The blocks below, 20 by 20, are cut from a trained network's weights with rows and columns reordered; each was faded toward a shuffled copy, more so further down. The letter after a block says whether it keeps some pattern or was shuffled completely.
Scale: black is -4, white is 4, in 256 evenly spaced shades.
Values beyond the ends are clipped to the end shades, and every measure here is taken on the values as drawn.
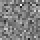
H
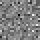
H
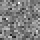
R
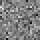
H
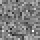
R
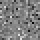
R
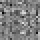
H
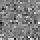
H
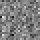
H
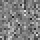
R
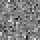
R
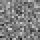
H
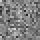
H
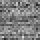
H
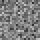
R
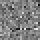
H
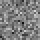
R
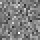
R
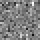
H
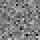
R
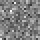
R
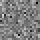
R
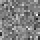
H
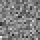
R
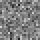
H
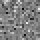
R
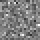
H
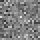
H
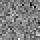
R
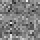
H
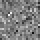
R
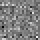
H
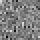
H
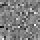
H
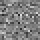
H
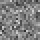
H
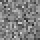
R
